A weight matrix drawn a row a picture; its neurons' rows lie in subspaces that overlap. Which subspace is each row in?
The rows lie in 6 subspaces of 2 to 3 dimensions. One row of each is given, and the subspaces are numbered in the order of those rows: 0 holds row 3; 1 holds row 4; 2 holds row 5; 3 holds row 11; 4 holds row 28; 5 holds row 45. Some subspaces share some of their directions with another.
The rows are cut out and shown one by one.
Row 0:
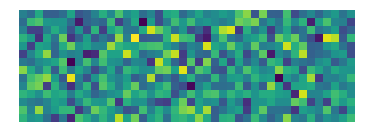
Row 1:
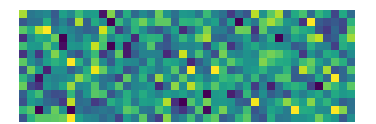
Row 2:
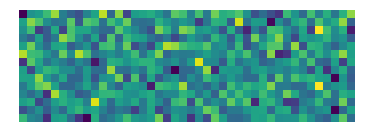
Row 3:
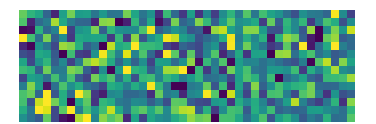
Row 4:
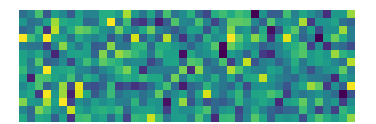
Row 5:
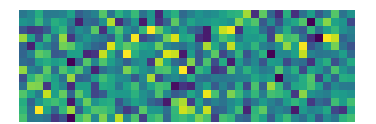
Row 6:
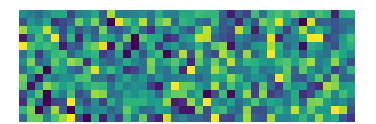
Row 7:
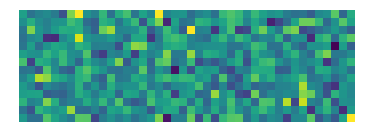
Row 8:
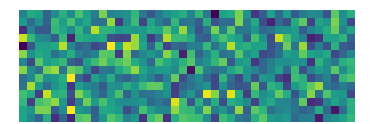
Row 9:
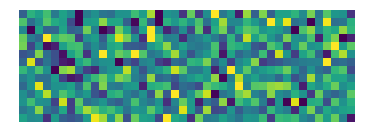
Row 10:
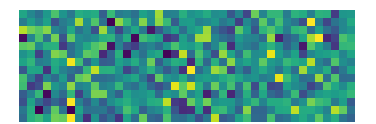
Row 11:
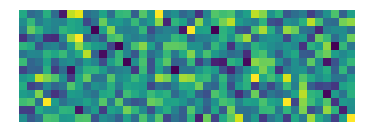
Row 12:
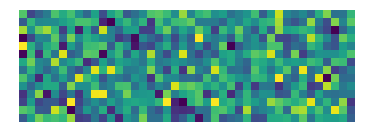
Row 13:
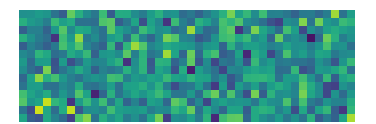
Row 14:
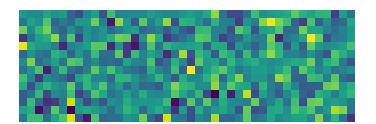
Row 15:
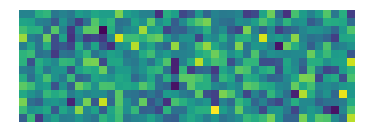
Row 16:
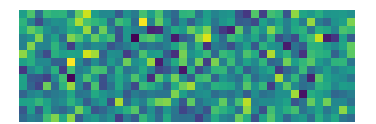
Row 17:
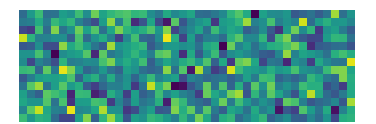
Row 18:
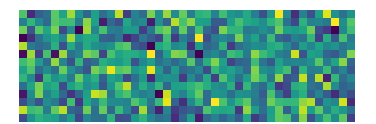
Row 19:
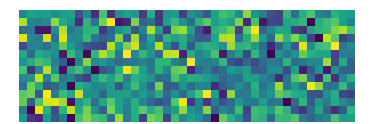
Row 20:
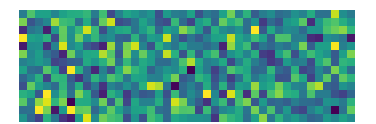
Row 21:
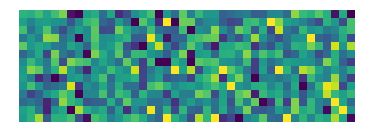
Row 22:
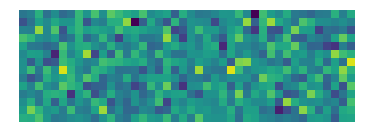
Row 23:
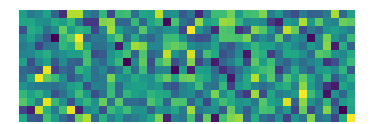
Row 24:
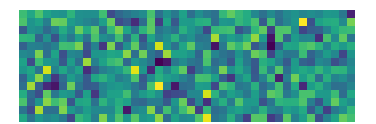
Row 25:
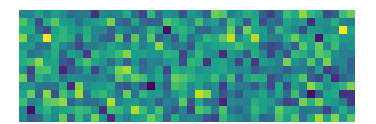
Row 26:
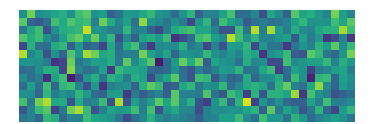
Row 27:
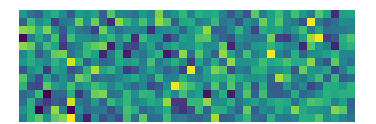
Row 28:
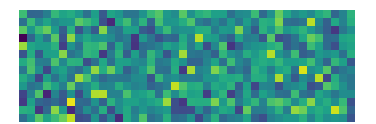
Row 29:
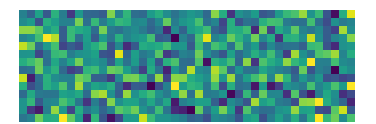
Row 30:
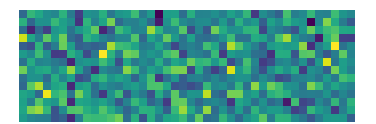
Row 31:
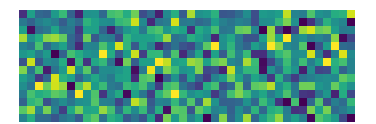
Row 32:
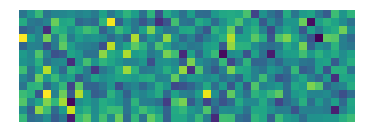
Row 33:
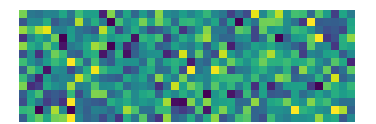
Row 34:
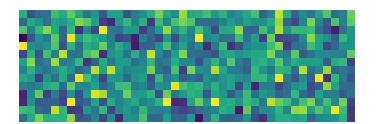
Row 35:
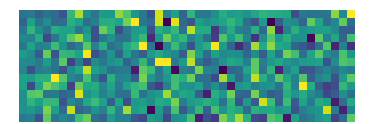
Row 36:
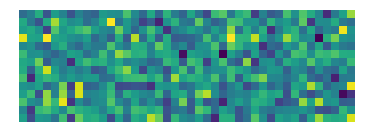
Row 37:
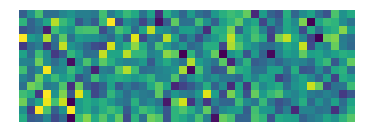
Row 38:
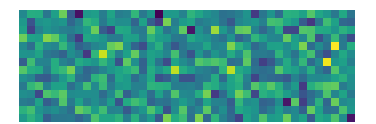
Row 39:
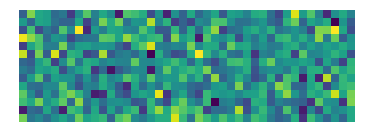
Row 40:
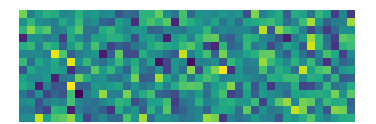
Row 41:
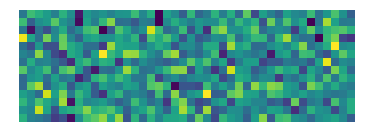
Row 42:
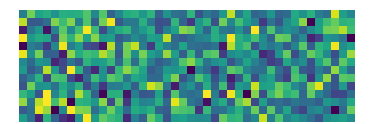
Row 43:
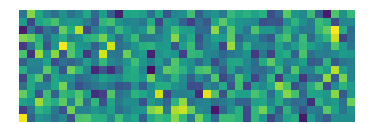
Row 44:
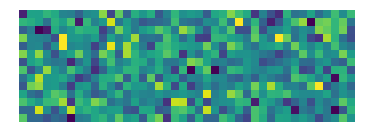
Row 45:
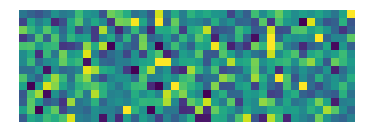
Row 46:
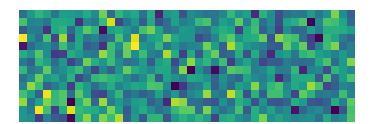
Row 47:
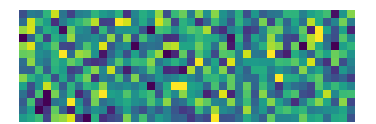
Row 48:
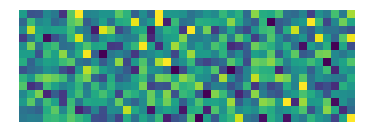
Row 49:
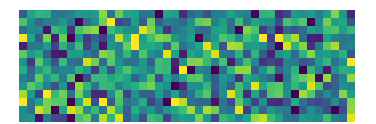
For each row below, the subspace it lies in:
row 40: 5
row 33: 0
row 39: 4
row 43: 4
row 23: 3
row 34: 4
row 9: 3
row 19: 1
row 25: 1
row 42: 2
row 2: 0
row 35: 5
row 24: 5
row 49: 4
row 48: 5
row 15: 4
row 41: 3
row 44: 0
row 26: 2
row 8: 3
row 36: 1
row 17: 1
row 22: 1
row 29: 1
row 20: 2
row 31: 5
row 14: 3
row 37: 1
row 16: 2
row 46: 4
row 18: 4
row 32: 1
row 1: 0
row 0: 2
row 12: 4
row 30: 5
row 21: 5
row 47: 0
